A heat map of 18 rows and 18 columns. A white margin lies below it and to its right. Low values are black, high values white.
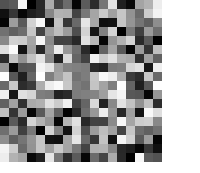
Symmetry: a half turn. Slope: none. Histogram: flat. Grain: fine. Seam: none.
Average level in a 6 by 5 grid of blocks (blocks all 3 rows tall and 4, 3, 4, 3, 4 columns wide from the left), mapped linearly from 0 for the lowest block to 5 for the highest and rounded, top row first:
0 2 2 3 4
4 3 1 2 1
2 5 3 5 3
3 5 3 5 2
1 2 1 3 4
4 3 2 2 0
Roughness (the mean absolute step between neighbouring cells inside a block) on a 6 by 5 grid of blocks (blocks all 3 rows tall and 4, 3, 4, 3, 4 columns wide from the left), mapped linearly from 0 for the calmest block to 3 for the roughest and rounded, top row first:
22120 / 12222 / 10113 / 31101 / 22221 / 02122
